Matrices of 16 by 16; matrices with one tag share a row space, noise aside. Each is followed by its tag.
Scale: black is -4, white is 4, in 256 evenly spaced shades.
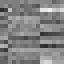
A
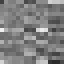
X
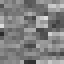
X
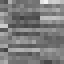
A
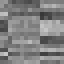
A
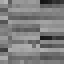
A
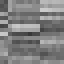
A
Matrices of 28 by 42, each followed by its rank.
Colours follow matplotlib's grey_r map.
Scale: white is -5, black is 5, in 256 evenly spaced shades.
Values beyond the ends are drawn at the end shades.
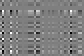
one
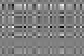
one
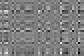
two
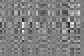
two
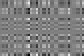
one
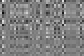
two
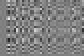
two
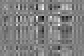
two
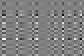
one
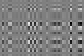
one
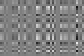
one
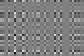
one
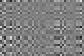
two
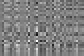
two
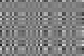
one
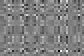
two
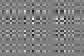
one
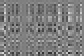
two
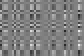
one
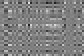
two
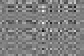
two
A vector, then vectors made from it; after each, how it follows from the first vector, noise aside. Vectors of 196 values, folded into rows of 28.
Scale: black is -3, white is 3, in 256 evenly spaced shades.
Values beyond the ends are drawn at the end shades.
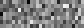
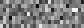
wrapped around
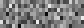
wrapped around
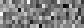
negated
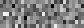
wrapped around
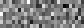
negated
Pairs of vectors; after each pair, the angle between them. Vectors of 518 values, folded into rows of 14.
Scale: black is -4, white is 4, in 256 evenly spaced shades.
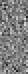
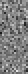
nearly opposite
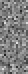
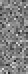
partly aligned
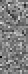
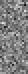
partly aligned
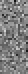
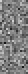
orthogonal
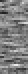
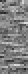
nearly parallel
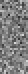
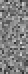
nearly opposite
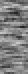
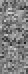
partly opposed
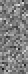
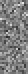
nearly parallel
